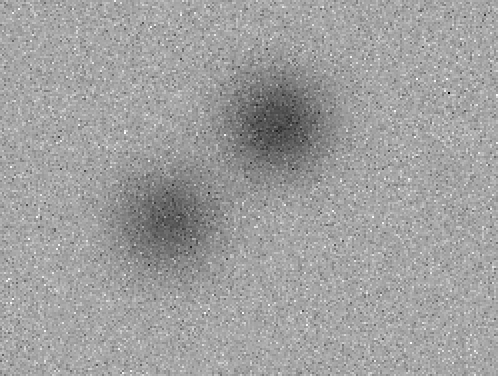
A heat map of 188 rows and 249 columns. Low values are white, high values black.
Bumps: two. Mirror symmetry: none. Histogram: skewed, a long tail of high values. Average level on the scale: 40%. Odd rows or columns: none.
